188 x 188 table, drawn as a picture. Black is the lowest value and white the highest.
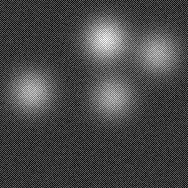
Bumps: four. Average level on the scale: 30%. Ninth with the highest average: top middle. Odd rows or columns: none.
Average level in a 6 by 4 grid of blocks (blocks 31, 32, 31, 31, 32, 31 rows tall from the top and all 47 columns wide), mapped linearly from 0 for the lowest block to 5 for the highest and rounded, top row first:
0020
0153
3131
2130
0000
0000
